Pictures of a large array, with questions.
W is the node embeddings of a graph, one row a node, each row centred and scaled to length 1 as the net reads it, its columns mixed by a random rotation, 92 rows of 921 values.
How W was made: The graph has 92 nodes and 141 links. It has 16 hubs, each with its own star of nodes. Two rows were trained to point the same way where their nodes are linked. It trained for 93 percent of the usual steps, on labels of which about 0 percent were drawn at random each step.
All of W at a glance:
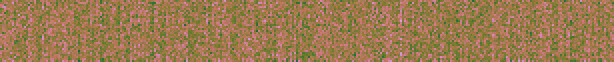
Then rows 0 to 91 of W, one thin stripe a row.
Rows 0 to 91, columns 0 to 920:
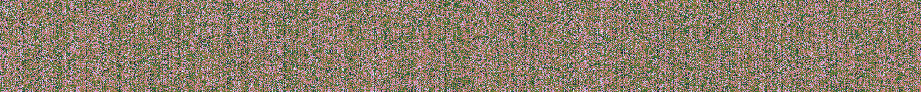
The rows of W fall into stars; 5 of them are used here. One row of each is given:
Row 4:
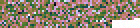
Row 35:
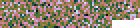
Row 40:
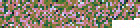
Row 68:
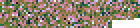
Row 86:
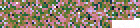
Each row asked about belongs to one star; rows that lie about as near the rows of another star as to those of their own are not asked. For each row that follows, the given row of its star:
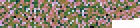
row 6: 35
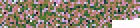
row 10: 4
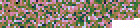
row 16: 68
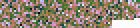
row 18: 40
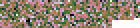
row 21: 68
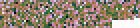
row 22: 68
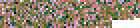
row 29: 68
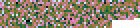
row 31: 68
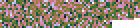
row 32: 35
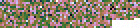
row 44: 86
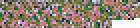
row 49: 40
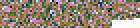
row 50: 86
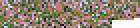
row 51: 35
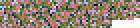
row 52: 86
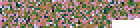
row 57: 68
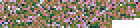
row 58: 35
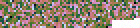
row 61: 40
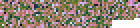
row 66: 40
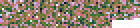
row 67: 4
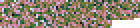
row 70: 86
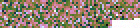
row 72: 40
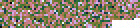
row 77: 40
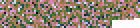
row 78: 35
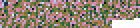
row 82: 68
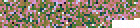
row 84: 4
